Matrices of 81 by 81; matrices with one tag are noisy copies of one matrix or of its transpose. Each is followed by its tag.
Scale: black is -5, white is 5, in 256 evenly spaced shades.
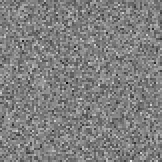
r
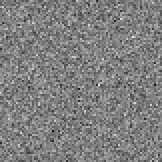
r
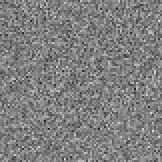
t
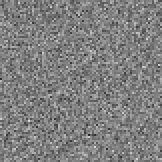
t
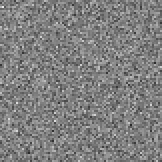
r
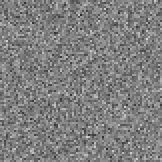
t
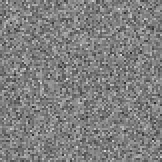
r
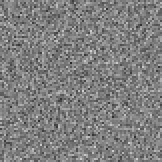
t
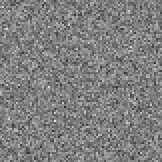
r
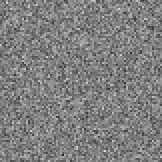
r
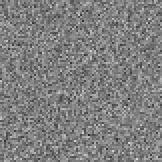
t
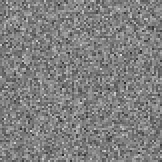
r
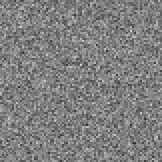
r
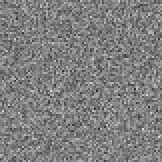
t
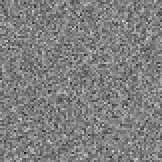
t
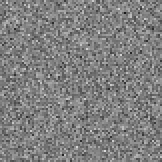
r
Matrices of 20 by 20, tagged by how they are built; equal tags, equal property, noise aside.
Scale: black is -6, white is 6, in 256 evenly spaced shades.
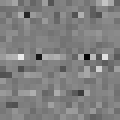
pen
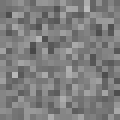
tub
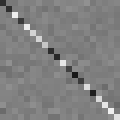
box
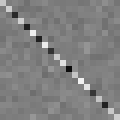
box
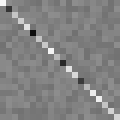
box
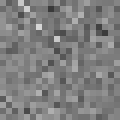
tub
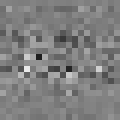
pen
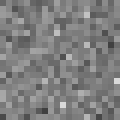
tub
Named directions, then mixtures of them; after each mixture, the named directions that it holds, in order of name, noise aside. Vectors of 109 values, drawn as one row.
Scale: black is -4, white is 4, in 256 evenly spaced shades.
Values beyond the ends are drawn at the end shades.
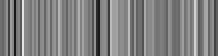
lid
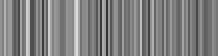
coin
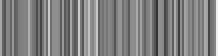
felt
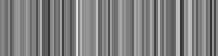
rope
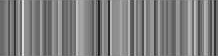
lid, rope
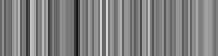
coin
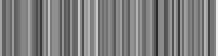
felt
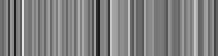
lid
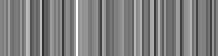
coin, rope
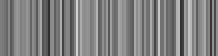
rope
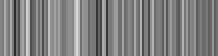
coin, lid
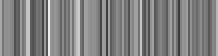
coin, felt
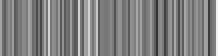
felt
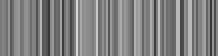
rope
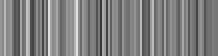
coin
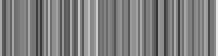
felt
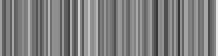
felt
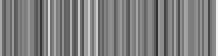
felt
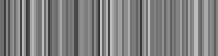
coin, lid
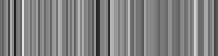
lid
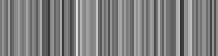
rope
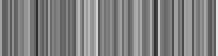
felt, rope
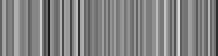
felt, rope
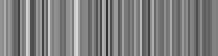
coin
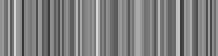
lid, rope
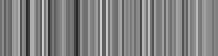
coin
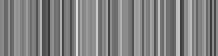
rope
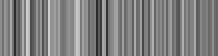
coin, lid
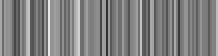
coin, felt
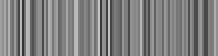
coin, lid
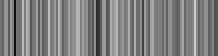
coin, lid
